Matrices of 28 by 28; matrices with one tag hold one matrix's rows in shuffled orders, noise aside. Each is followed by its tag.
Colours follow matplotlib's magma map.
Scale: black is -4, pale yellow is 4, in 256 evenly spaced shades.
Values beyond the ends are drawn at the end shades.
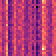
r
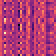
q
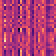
q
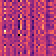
q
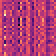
q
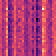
r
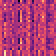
q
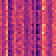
r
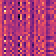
q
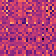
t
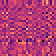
t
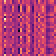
q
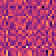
t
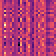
q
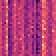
r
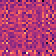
t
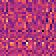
t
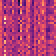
q
